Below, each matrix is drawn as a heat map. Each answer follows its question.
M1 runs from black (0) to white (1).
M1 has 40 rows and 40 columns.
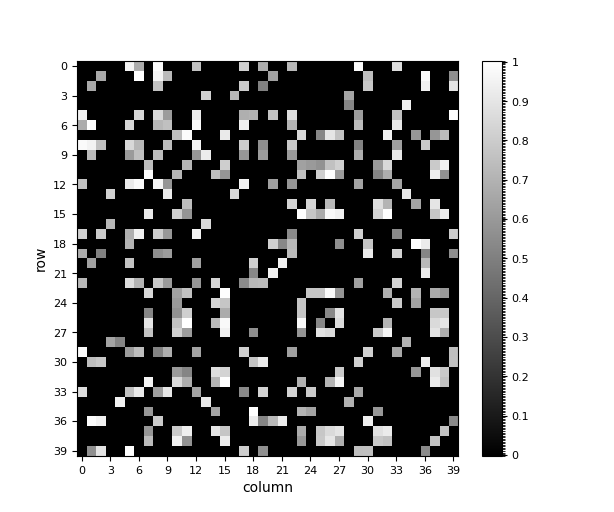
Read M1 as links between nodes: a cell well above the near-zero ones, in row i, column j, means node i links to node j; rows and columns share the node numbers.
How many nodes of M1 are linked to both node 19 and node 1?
6
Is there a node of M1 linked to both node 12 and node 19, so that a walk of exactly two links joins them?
yes
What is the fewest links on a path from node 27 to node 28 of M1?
6
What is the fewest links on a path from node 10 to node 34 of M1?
5
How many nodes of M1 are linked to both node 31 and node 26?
7
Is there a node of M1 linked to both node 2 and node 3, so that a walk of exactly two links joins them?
no
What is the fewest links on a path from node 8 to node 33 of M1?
1
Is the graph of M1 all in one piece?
yes
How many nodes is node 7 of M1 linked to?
11
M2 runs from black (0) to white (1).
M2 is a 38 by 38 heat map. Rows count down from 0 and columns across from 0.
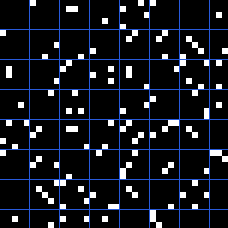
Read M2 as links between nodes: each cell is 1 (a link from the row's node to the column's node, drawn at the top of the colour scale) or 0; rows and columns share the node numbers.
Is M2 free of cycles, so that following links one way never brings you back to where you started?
no
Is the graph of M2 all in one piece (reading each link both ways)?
yes
